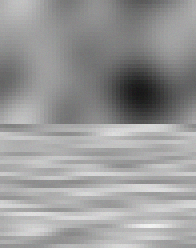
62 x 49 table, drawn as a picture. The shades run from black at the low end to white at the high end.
It is made of 2 by 1 panels. Panel 1,1: middling, smooth, strong in contrast. Panel 2,1: high, streaked across.
